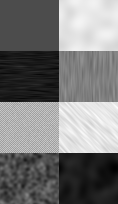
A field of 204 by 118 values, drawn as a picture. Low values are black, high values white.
It is made of 4 by 2 panels. Panel 1,1: low, flat. Panel 1,2: very high, smooth, faint in contrast. Panel 2,1: very low, streaked across, faint in contrast. Panel 2,2: middling, streaked downward, faint in contrast. Panel 3,1: high, checkered. Panel 3,2: very high, slanting down to the right, faint in contrast. Panel 4,1: low, blotchy. Panel 4,2: very low, smooth, faint in contrast.
